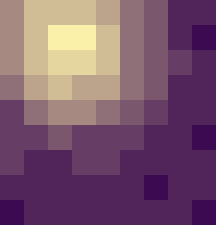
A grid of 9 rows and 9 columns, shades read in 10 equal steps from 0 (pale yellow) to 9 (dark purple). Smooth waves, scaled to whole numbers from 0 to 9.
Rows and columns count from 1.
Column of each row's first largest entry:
8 9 9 8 8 9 2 7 1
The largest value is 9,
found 5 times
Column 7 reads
6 6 6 6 7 8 8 9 8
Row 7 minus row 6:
0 1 2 0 0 1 0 0 -1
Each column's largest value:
9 8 8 8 8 8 9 8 9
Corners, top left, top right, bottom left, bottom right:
4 8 9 9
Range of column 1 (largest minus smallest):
5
